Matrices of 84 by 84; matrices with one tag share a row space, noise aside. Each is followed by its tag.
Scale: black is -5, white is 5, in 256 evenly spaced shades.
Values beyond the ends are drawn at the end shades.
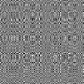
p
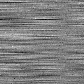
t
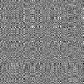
p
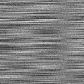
t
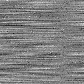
t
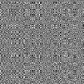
p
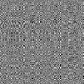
p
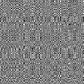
p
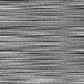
t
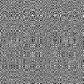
p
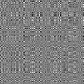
p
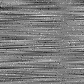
t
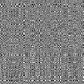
p
